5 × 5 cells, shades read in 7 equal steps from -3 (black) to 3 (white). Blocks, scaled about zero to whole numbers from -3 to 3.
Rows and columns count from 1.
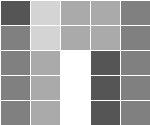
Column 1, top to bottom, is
-1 0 0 0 0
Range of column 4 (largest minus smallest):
2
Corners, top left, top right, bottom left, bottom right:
-1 0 0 0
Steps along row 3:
up up down up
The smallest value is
-1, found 4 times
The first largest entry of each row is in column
2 2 3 3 3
